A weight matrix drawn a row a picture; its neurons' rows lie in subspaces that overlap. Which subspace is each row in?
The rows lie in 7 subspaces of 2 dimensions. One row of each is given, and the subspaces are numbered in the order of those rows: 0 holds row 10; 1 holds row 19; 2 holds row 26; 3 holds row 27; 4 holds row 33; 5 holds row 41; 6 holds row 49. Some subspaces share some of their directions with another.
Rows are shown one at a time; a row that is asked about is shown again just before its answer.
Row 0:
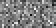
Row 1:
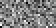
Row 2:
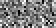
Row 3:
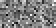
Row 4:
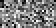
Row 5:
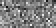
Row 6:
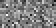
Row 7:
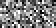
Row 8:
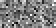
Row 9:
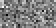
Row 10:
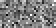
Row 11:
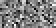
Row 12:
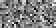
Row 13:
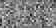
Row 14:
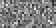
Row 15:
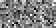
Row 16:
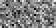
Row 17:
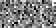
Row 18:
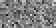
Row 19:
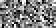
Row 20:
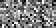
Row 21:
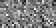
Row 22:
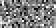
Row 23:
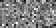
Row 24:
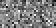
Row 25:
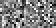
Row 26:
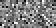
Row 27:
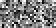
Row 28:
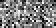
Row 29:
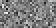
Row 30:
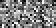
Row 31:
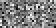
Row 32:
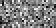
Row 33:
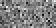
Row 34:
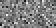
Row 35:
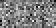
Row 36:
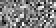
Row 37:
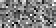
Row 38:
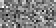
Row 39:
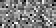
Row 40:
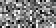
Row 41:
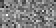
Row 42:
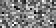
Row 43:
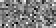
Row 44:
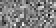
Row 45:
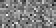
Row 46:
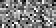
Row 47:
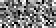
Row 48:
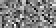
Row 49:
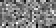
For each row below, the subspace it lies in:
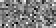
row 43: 6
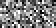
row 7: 6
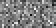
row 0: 5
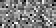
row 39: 2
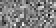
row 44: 1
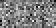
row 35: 0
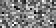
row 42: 0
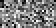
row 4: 5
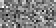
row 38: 5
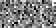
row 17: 5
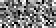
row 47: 3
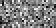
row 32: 4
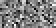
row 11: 1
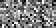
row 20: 3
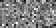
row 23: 6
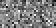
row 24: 4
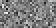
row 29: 3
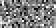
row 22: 4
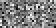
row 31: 0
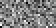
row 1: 2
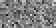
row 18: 2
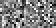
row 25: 1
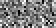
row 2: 3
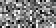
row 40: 6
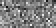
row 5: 4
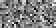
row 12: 1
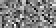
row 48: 1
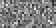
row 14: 5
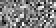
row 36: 1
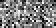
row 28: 0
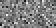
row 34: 2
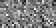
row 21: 3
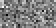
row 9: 5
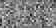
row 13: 0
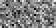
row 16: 2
